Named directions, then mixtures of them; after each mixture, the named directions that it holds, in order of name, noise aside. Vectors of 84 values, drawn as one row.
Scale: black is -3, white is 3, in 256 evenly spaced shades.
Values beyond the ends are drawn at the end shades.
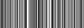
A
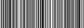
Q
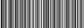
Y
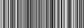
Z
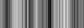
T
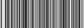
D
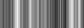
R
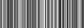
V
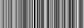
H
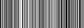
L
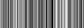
A, T, Z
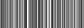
A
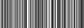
A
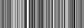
A, H, T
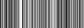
L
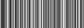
D, Y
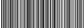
Q, Y, Z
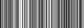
A, L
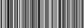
A, D, V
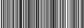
L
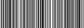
Q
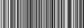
Z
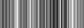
R, V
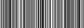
Q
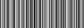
Y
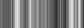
R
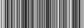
D, T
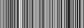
L, Q, Z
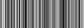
D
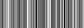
A, T, V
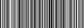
Q, Y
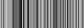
A, L, T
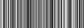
Z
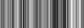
L, R, T
